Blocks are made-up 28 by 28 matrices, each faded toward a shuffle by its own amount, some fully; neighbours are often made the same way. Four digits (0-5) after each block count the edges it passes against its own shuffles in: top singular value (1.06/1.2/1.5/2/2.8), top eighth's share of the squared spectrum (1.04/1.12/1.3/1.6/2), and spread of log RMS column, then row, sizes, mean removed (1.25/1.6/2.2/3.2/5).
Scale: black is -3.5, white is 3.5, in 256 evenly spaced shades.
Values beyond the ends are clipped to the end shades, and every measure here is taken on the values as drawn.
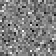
0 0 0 0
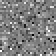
0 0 0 0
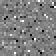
0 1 0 0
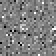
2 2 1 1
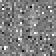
2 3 0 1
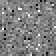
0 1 0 0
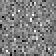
0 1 0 0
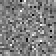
0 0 1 0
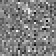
0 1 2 0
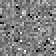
1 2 0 0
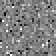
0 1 0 0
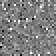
1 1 0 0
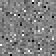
1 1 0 0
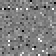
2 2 0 1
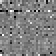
3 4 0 2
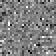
2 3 0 1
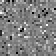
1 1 0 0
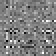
3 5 2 3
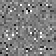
2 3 0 1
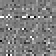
3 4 1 2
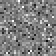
0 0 0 0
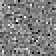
0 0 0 0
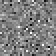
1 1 0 1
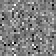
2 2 1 0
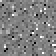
0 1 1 0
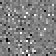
2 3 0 0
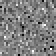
1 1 0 0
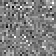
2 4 1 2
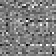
3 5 2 2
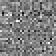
3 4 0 2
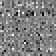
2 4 0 2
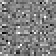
3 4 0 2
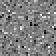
2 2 0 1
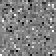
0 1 0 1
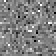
2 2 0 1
